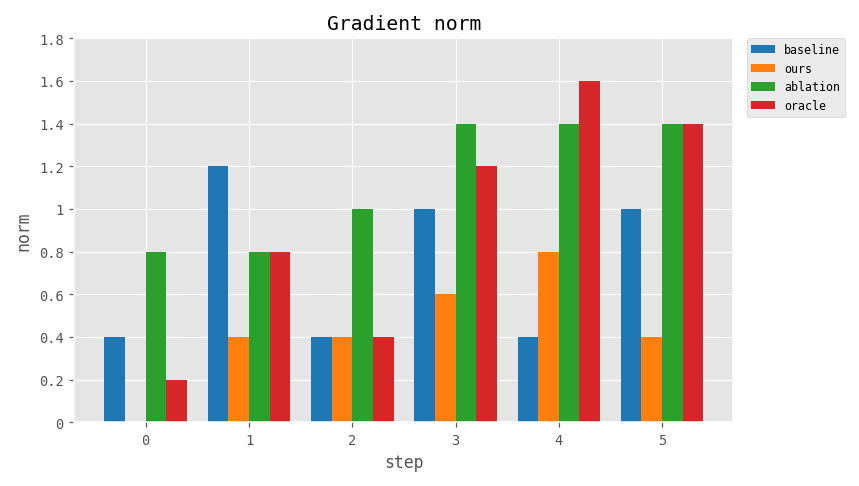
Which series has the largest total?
ablation
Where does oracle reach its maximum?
4
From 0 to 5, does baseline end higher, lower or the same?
higher
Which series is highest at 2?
ablation
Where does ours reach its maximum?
4
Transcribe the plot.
Title: Gradient norm
x-axis: step, ticks 0 1 2 3 4 5
y-axis: norm, ticks 0 0.2 0.4 0.6 0.8 1 1.2 1.4 1.6 1.8
Legend: baseline, ours, ablation, oracle
Values:
baseline: 0.4 1.2 0.4 1 0.4 1
ours: 0 0.4 0.4 0.6 0.8 0.4
ablation: 0.8 0.8 1 1.4 1.4 1.4
oracle: 0.2 0.8 0.4 1.2 1.6 1.4
